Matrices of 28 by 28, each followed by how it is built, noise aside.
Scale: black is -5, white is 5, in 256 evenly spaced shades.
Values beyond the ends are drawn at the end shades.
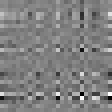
low rank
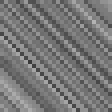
Toeplitz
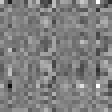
low rank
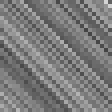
Toeplitz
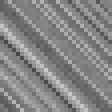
Toeplitz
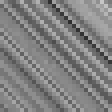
Toeplitz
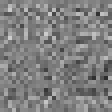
low rank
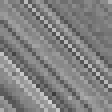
Toeplitz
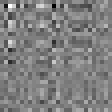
low rank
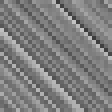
Toeplitz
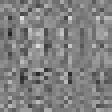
low rank
